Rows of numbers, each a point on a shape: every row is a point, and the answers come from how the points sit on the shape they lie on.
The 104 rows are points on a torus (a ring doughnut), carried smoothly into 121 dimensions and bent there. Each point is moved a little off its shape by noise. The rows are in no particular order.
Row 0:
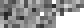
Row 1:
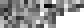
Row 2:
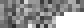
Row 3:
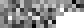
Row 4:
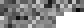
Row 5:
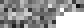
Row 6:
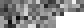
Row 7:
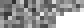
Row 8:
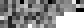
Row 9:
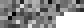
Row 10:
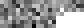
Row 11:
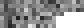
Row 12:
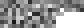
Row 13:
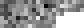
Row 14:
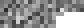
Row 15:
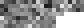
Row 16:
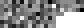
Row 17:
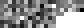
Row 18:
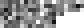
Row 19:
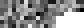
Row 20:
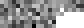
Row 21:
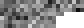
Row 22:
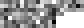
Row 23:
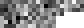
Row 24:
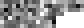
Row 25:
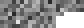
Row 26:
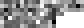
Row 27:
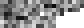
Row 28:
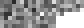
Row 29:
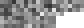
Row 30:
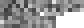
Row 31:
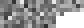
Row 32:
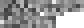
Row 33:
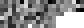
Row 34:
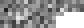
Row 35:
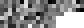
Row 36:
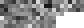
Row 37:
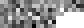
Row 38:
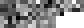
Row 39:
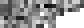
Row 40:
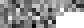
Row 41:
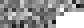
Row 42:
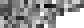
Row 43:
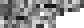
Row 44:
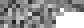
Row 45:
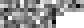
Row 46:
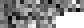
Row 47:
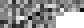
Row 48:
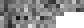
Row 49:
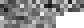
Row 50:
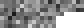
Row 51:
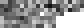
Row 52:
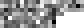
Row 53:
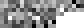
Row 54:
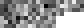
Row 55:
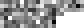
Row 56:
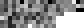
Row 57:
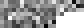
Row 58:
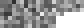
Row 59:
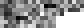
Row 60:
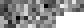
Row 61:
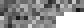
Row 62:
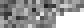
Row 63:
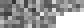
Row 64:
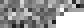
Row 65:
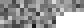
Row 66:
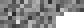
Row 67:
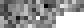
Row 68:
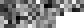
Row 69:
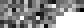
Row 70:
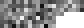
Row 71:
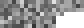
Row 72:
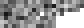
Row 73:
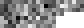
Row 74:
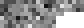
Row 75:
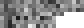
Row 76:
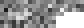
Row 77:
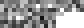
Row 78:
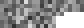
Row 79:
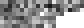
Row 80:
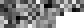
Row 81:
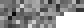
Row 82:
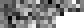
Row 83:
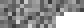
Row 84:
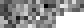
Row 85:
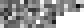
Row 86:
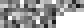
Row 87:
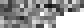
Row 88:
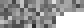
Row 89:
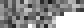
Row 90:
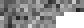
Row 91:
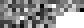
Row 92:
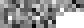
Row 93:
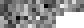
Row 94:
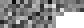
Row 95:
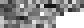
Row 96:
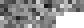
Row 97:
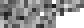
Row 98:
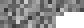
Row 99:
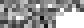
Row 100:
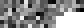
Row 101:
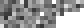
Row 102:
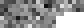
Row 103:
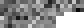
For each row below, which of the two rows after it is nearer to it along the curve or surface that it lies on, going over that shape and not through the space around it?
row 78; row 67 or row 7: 67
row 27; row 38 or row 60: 60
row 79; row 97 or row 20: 97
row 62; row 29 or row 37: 29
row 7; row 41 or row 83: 41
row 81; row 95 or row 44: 44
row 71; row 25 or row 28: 28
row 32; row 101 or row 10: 10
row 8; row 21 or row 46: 46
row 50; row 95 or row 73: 73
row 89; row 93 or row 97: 93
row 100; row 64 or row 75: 75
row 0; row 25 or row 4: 4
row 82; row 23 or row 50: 23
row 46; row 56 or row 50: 56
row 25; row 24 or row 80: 80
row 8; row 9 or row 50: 9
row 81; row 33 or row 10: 33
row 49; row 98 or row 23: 23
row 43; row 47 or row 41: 41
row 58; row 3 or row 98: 3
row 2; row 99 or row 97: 99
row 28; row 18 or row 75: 18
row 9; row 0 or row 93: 93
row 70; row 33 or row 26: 33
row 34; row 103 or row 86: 103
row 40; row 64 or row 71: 71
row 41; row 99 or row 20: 99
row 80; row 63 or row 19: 63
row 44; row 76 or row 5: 76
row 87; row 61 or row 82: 61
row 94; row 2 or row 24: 2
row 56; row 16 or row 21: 16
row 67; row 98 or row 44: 98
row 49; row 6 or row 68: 68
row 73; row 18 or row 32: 32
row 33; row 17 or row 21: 17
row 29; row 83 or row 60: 60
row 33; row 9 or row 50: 9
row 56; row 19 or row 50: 19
